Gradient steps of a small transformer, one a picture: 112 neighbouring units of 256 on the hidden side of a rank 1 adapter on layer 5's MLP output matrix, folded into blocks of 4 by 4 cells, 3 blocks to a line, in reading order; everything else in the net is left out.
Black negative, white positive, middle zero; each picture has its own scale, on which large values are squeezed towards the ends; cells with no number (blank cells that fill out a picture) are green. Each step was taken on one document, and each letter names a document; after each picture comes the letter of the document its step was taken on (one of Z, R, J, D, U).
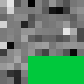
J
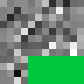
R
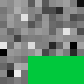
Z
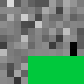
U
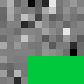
J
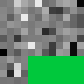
Z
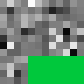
J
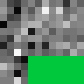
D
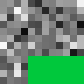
Z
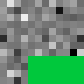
R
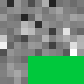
U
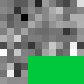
Z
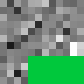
U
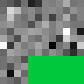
U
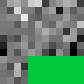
Z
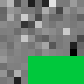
J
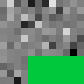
J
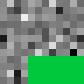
R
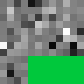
U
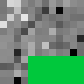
D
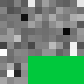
Z
